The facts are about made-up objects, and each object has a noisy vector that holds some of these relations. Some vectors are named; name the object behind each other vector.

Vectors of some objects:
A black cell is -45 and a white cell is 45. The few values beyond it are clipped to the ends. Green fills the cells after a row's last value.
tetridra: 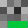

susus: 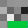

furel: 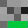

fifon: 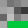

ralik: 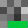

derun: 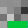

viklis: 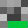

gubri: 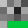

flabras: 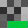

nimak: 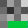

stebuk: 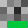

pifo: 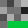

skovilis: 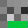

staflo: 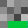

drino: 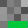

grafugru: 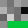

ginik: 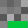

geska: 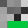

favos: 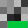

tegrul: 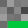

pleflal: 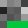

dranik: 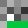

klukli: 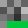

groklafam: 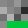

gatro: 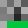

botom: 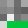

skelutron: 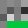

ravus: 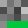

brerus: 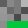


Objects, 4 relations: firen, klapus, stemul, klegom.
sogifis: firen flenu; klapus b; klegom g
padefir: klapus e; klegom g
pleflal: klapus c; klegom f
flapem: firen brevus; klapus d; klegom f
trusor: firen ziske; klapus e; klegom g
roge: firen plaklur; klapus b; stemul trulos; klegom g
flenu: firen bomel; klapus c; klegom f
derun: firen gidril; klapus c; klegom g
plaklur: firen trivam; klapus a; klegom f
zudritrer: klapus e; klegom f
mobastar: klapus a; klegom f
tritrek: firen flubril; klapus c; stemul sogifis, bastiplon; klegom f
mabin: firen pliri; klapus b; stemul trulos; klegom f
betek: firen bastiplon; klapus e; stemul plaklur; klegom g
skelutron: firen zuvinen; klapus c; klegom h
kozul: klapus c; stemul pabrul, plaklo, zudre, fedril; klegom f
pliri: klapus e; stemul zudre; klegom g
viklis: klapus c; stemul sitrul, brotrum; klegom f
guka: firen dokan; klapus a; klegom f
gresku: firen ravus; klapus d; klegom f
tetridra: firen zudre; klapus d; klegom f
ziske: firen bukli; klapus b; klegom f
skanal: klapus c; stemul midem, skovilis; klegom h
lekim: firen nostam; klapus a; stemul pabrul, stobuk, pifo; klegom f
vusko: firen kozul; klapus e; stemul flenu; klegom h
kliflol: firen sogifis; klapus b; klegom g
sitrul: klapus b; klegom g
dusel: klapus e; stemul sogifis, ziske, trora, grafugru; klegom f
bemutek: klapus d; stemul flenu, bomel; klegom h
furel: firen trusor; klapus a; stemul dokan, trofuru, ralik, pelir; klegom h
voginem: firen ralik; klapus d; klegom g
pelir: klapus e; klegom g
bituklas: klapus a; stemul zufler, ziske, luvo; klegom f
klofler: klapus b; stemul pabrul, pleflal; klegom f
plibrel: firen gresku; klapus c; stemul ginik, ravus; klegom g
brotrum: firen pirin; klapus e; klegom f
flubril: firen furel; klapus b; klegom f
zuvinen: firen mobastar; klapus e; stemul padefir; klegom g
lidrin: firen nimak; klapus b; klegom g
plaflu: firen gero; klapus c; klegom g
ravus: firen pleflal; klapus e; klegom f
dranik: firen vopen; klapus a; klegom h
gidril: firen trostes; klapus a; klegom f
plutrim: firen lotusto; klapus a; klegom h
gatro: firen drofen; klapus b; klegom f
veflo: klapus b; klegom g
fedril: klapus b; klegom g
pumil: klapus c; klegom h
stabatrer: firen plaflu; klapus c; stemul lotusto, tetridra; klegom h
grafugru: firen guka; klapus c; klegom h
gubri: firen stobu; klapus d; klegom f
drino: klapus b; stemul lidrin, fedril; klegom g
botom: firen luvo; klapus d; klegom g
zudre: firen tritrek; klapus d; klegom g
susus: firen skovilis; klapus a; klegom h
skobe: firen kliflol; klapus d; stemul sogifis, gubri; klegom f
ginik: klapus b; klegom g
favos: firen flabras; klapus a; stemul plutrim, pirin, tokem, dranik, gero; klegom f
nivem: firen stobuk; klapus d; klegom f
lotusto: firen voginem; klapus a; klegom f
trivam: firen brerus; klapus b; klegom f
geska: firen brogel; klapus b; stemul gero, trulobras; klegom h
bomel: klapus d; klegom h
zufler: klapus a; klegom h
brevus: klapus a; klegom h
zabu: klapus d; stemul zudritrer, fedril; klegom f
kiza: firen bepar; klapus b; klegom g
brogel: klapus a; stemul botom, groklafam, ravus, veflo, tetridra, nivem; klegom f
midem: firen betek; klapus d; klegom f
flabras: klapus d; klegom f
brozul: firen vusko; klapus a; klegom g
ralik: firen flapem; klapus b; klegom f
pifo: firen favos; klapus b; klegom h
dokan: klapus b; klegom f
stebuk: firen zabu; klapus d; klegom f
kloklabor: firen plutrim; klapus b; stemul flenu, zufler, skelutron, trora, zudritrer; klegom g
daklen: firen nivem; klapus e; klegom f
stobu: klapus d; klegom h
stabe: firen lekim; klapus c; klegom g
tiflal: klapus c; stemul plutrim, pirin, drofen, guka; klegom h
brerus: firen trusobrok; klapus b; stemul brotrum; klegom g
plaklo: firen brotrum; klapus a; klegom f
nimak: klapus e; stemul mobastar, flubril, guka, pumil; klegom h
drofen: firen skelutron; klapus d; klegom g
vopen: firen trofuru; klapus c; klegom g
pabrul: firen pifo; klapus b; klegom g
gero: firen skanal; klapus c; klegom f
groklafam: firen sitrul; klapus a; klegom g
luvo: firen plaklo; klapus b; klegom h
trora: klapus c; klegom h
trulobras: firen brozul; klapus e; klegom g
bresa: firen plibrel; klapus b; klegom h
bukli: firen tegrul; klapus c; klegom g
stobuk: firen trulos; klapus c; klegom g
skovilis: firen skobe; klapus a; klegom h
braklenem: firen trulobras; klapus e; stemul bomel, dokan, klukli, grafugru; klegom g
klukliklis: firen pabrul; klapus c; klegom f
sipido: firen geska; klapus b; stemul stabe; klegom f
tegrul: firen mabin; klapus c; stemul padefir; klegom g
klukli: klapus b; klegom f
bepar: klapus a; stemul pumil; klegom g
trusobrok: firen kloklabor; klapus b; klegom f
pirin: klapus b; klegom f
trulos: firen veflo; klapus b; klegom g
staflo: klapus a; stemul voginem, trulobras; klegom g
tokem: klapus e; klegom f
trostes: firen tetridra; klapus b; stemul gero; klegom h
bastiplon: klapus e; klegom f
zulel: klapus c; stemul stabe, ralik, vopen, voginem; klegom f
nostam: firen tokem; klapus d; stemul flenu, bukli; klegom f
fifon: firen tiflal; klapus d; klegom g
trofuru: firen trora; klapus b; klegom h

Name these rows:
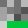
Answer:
braklenem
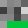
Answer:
brotrum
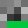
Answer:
klofler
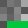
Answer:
pliri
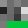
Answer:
pirin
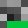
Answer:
brogel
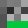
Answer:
brevus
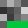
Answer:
kozul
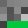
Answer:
bepar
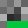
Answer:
mabin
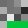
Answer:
bresa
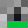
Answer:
sipido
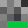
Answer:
gidril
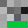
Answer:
stabatrer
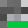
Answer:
bomel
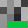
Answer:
gero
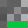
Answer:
veflo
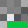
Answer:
lidrin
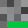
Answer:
pabrul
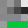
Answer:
bemutek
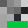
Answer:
trostes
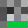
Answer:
trora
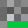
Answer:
brozul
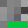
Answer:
betek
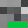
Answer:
plaklo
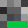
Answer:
mobastar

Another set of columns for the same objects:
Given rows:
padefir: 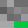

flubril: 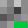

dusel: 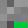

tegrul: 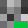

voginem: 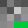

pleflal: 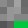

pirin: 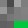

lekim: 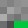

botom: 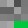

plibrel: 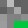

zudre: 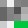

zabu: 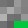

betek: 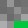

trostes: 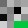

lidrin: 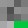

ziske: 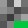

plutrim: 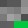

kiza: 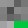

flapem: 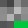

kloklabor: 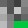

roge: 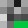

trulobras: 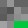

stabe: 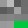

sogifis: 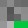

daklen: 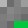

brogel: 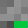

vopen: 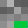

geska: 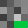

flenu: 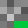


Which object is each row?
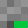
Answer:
skobe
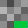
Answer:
nostam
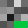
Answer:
mabin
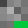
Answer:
skanal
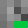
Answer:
grafugru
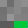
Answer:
guka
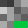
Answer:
vusko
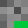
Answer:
stobu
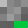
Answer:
klukliklis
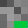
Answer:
bomel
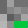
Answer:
zuvinen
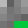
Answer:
gatro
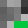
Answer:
bukli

